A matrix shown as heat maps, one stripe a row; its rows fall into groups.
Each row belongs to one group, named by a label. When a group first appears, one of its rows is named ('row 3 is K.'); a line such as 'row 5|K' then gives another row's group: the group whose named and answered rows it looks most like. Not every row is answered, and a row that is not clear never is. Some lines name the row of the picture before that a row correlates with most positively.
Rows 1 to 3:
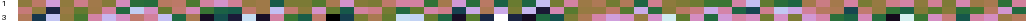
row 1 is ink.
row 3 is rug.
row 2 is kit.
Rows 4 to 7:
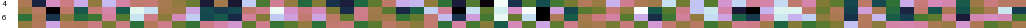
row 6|kit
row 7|ink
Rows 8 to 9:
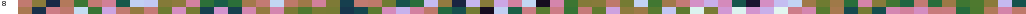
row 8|kit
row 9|rug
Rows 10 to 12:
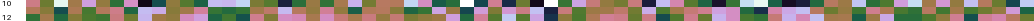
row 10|ink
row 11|kit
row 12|kit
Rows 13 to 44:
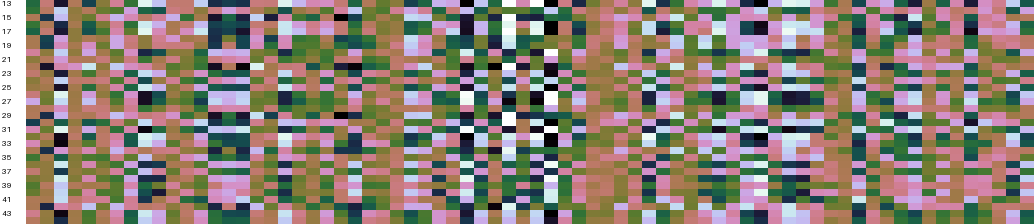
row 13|kit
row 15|rug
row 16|kit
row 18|rug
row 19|rug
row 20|ink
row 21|ink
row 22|rug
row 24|ink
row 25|kit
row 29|rug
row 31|ink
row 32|kit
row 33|kit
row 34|rug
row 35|kit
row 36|ink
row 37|kit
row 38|ink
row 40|ink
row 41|ink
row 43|kit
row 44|kit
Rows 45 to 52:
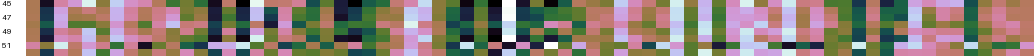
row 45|rug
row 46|rug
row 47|rug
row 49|rug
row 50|rug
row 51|ink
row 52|rug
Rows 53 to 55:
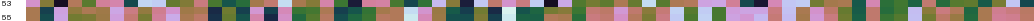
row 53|kit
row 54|rug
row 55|rug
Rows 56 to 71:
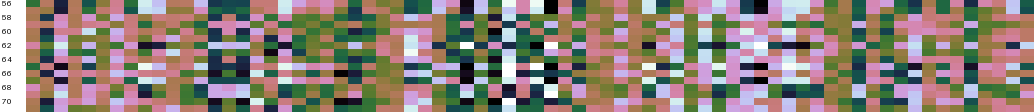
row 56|kit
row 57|kit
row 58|rug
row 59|ink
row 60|rug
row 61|rug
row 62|ink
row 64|rug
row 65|kit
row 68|ink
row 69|ink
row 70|rug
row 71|rug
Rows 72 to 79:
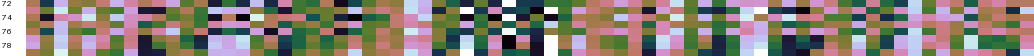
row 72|rug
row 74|rug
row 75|ink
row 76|rug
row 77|ink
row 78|ink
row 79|ink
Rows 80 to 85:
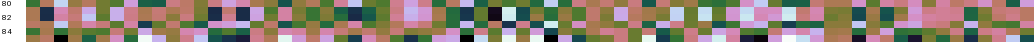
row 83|ink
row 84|kit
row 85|kit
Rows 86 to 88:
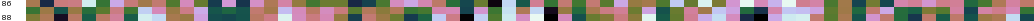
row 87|kit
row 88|kit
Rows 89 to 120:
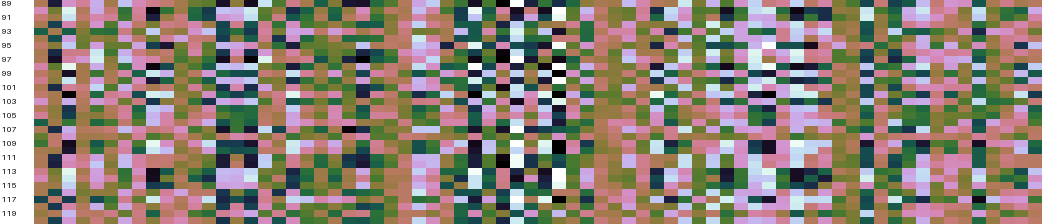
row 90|ink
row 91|ink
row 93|kit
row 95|ink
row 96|rug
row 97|rug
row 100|ink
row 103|ink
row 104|kit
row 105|kit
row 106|kit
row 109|kit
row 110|kit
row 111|rug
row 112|rug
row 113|ink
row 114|ink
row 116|rug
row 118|rug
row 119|ink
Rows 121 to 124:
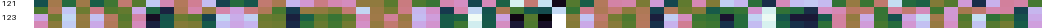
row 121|kit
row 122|ink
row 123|ink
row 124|ink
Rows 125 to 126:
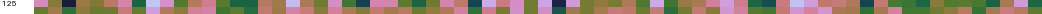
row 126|kit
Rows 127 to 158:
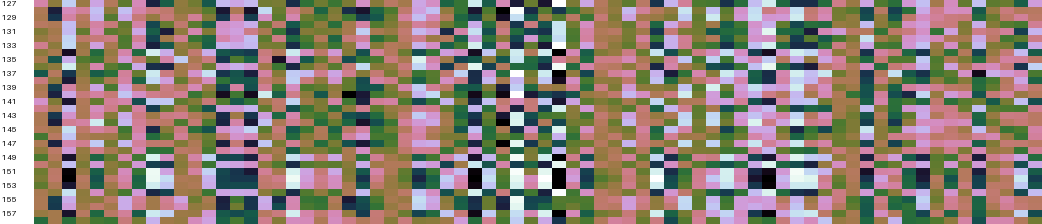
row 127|ink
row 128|rug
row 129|rug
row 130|ink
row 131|ink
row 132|ink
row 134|kit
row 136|ink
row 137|kit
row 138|kit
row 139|rug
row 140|rug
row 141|kit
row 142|ink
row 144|rug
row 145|ink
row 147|rug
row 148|ink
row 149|kit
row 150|ink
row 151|kit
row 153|kit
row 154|ink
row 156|rug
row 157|kit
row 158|kit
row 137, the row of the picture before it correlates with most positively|126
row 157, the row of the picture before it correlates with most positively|125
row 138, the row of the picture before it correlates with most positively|125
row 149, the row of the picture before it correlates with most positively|126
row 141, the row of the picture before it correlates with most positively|125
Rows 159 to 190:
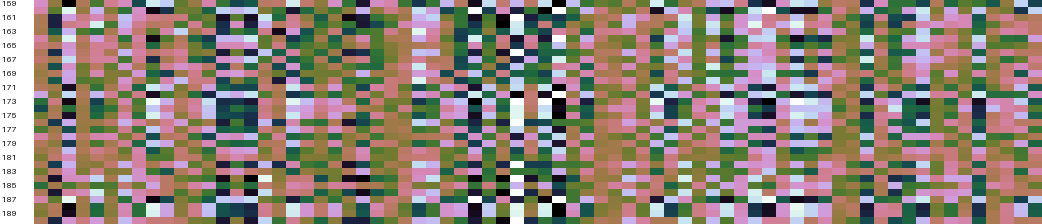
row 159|kit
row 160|ink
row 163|rug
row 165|ink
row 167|ink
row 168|rug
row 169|ink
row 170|rug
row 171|kit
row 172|ink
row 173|kit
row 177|kit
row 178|ink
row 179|kit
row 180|ink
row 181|ink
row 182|rug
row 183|ink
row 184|rug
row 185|kit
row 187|ink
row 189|kit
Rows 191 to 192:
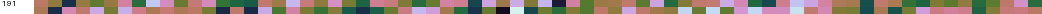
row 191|kit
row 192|rug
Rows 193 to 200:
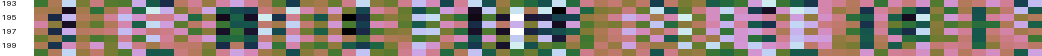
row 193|ink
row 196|kit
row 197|rug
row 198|kit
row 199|rug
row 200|ink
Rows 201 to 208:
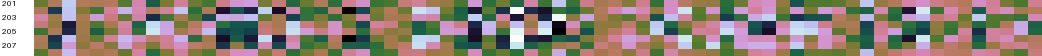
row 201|ink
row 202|rug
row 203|ink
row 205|kit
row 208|ink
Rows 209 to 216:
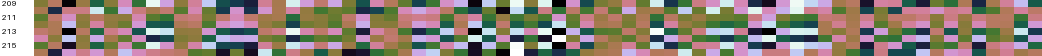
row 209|kit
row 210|rug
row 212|ink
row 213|kit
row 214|ink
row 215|kit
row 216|rug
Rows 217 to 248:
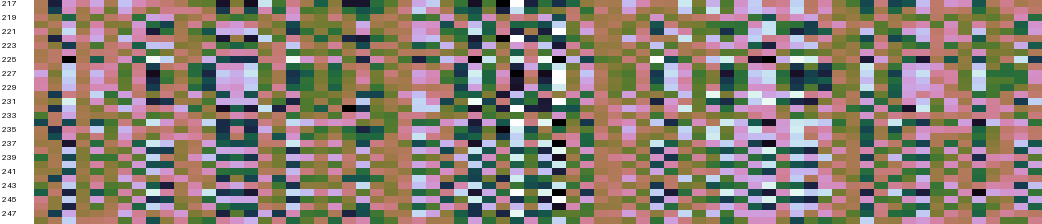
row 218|rug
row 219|kit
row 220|ink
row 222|rug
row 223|kit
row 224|ink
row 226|ink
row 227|ink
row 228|ink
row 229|ink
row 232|rug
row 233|ink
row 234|kit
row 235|rug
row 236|rug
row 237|kit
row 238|ink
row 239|kit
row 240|ink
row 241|kit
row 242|rug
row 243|ink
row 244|kit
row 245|ink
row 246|kit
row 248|ink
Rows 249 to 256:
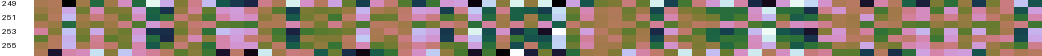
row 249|kit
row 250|ink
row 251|ink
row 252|kit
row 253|ink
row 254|ink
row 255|ink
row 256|rug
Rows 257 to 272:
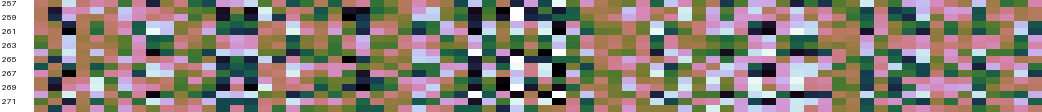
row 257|ink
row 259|rug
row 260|kit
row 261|kit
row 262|ink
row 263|ink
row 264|ink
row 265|rug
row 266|kit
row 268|rug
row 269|rug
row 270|ink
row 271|kit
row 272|rug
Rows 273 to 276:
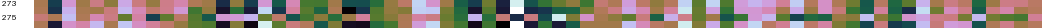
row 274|rug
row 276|rug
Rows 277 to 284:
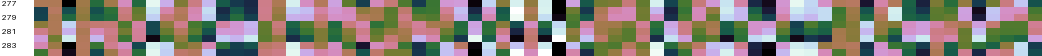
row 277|kit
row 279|kit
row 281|ink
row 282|ink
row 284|kit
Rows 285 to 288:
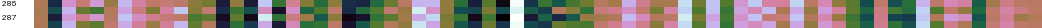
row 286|rug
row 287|rug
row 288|rug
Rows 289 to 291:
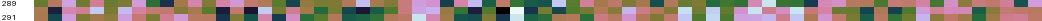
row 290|rug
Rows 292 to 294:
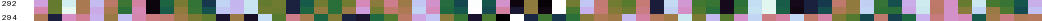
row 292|ink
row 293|ink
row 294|rug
